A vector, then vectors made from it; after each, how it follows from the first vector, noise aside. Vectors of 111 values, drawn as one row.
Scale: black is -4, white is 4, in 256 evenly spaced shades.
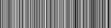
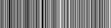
wrapped around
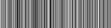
wrapped around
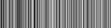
wrapped around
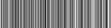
negated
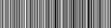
wrapped around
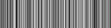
wrapped around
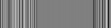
partly zeroed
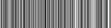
negated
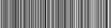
negated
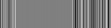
partly zeroed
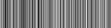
wrapped around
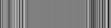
partly zeroed
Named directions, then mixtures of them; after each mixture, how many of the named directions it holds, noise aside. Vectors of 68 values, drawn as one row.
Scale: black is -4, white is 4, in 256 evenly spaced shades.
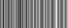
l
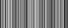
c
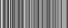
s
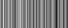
one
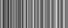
two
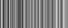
two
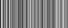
three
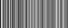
three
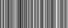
one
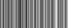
one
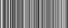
one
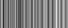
two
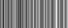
one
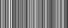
two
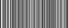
two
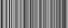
one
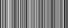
one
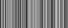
two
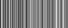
three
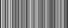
two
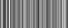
one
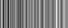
two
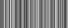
three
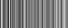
two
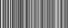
three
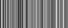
three
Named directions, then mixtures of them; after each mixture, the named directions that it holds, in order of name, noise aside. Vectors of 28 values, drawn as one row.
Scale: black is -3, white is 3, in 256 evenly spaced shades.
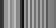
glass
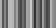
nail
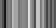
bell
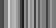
glass, nail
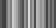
bell, glass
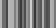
nail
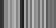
glass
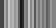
glass, nail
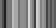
bell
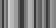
glass, nail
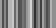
nail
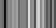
bell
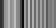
glass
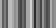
nail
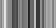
bell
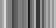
bell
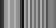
glass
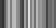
bell, glass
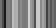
bell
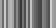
bell, nail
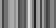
bell, nail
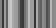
glass, nail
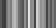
bell, glass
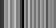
glass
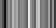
bell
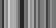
glass, nail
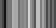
bell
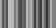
nail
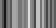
bell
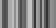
bell, nail
